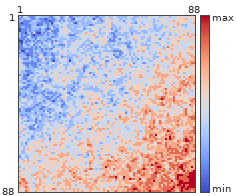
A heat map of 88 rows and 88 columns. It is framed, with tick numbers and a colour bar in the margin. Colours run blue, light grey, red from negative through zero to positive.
The ninth with the highest average is the bottom right. The top left is the ninth with the lowest average. The halves do not mirror each other. Values rise toward the bottom right. No regular stripes run through it.
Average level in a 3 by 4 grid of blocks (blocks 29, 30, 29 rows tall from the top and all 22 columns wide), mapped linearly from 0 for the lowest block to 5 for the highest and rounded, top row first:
0112
1224
3345
